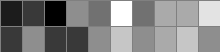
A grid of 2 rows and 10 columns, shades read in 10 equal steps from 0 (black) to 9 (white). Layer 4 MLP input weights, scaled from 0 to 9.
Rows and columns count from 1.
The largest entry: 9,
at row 1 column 6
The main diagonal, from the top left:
1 5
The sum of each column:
3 7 2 7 9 16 9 12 13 13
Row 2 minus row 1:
1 3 2 -3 1 -2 1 0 1 -3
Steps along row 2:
up down same up up down up up down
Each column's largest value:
2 5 2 5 5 9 5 6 7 8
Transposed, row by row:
1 2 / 2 5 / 0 2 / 5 2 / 4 5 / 9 7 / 4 5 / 6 6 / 6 7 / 8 5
